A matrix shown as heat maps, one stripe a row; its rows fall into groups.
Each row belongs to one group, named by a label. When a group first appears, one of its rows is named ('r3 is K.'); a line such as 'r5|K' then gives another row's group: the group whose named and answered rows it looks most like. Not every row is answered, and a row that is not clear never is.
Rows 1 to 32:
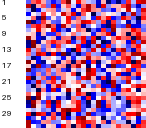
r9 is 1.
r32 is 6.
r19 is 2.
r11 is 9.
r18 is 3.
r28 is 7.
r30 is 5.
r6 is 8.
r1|7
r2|8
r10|6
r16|6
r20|8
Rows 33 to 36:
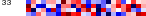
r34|6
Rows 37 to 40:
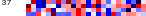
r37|9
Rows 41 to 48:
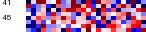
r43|7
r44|8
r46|2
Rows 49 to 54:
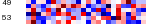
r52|9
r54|9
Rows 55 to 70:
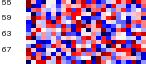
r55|6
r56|8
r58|7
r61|5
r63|9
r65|1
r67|6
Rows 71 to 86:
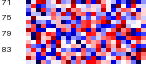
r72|1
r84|1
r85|6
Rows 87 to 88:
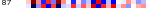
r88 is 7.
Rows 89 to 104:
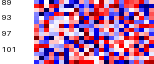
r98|6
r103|7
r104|7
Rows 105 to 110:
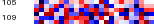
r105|7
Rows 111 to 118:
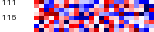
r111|9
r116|7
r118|8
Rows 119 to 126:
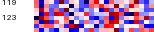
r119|8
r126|1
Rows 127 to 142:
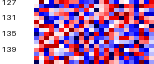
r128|1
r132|6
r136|2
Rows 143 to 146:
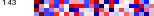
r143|8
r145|3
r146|9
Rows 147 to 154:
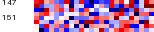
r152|6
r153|2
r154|7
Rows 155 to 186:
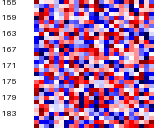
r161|8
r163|9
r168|8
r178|6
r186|6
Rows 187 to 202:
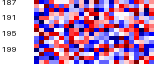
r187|3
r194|6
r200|9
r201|1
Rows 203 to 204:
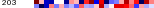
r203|6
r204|7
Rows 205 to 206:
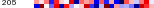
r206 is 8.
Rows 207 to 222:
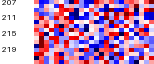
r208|8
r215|1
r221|9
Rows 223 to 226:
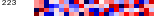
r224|1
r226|6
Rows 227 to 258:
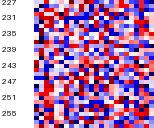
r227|5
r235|9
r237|8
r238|5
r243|6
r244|3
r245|5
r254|6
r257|5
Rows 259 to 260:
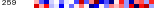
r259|3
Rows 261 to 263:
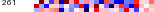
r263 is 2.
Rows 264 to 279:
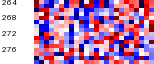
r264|6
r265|6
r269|3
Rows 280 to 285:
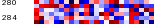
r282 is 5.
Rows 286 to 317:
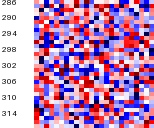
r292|2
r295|9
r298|5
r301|7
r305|5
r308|3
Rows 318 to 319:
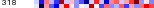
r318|8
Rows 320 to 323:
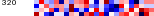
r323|6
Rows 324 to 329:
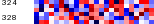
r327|3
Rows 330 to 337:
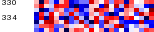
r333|9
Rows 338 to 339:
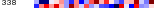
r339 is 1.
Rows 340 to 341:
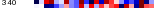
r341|1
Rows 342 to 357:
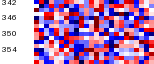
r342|9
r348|3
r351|9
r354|5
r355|3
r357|6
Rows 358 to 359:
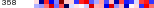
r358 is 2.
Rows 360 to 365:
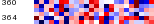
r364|6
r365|7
